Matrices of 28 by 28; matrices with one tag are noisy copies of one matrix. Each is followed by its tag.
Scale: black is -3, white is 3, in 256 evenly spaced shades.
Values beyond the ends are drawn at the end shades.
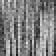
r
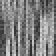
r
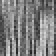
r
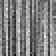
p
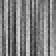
p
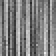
p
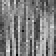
r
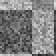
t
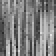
r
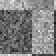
t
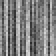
p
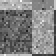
t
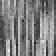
r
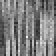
r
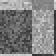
t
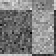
t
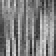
r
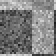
t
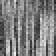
r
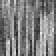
r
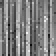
p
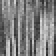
r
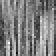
r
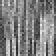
r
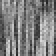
r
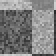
t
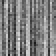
p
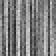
p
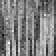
r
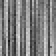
p
